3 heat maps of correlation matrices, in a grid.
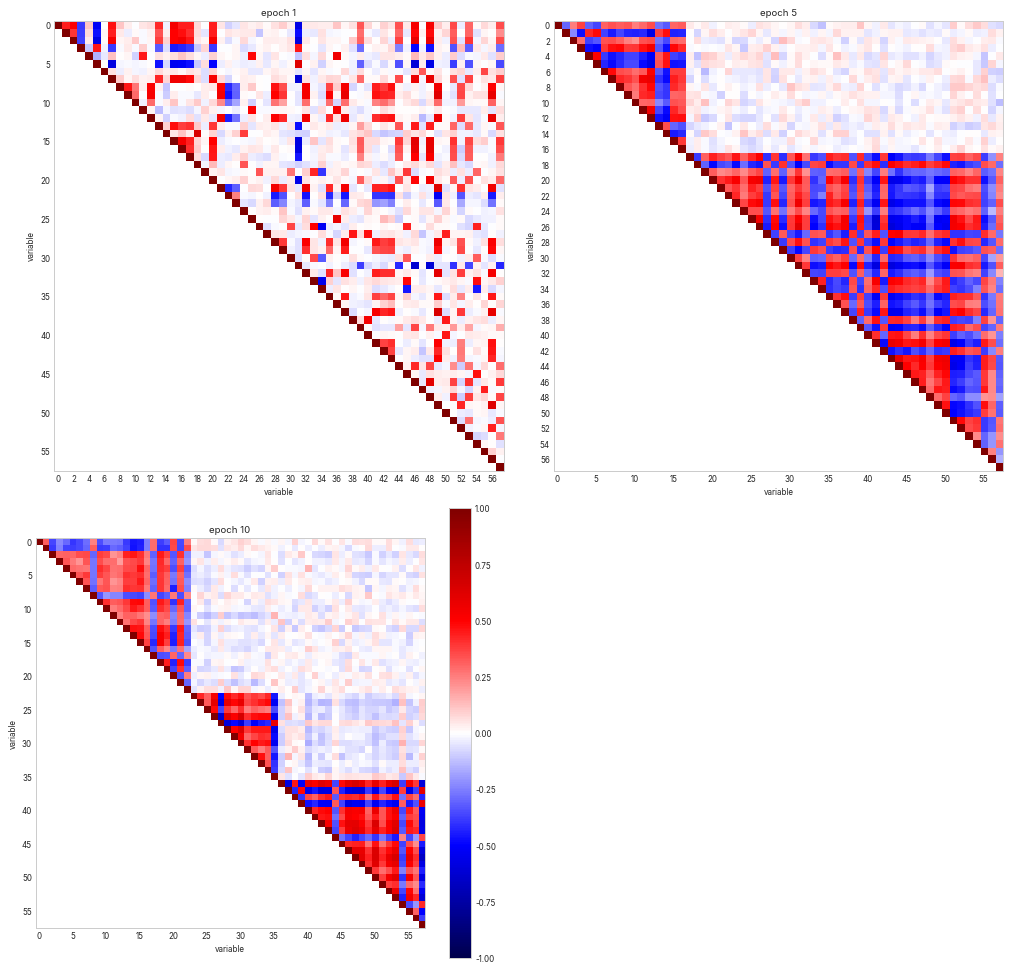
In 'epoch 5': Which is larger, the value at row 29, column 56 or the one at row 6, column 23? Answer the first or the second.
the first
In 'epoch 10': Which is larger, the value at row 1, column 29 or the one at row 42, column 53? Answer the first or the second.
the second
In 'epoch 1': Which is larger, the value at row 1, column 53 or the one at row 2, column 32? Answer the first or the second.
the first
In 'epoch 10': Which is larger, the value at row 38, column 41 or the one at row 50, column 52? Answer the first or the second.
the second
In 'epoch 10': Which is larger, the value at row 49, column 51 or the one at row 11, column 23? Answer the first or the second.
the first
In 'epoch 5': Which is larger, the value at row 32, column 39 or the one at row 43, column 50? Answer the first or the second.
the second
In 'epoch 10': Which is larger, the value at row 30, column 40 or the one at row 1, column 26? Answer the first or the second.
the second
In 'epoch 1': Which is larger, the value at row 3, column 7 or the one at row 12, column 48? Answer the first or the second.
the second
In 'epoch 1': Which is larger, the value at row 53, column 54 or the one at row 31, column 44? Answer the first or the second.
the first
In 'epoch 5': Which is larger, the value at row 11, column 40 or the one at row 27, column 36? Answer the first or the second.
the first
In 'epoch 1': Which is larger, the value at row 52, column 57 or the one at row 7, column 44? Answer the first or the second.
the second
